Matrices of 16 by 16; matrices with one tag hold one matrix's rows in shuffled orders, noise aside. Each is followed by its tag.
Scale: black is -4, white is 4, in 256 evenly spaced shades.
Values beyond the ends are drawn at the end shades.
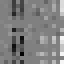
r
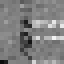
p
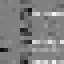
p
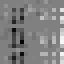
r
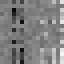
r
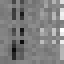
r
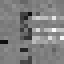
p
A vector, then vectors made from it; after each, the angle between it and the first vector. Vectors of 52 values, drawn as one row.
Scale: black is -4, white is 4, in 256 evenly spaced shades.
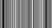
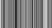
partly opposed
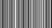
partly aligned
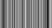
partly aligned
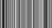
nearly parallel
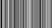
partly opposed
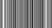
nearly opposite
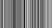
partly opposed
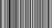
partly opposed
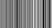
orthogonal
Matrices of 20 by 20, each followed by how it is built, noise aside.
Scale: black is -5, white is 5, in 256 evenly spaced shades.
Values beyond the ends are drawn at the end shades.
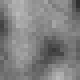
smooth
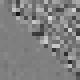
upper triangular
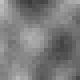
smooth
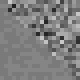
upper triangular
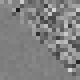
upper triangular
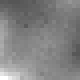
smooth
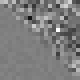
upper triangular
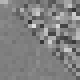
upper triangular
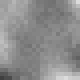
smooth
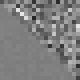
upper triangular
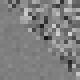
upper triangular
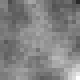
smooth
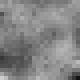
smooth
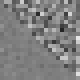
upper triangular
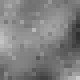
smooth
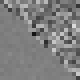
upper triangular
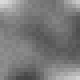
smooth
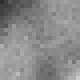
smooth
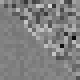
upper triangular
